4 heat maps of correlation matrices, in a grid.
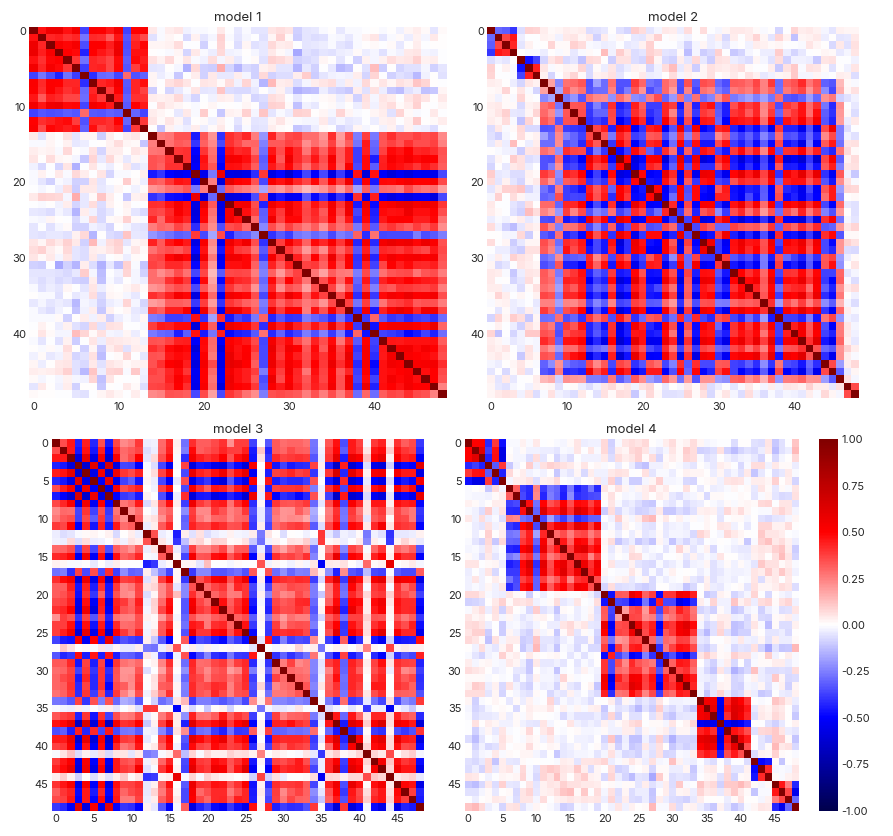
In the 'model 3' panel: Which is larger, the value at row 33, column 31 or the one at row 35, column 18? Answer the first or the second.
the first
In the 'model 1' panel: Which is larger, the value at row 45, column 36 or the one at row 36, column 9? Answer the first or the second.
the first
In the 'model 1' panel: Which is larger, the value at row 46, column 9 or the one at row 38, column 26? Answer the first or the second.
the first
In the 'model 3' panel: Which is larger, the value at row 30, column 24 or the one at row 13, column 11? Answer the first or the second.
the first
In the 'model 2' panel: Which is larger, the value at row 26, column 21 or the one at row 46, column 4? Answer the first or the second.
the second
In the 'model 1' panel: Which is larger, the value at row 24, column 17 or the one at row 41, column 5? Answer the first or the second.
the first
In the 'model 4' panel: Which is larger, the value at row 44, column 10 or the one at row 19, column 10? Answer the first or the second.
the first
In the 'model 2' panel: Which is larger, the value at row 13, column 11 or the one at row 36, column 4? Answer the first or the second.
the second
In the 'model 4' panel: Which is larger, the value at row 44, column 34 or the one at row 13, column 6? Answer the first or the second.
the first
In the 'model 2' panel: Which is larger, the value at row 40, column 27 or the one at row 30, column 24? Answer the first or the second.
the second
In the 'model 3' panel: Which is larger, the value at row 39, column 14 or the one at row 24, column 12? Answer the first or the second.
the first
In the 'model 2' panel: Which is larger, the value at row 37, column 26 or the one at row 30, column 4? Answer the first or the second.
the first
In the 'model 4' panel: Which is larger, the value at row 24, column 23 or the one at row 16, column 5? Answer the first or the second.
the first
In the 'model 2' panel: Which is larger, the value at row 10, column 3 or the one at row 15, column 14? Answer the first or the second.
the second
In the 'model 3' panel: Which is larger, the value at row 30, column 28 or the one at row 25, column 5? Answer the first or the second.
the first
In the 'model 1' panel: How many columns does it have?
49
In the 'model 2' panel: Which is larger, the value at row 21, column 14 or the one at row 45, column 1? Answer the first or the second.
the first
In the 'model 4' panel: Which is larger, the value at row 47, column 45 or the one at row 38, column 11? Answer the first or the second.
the first
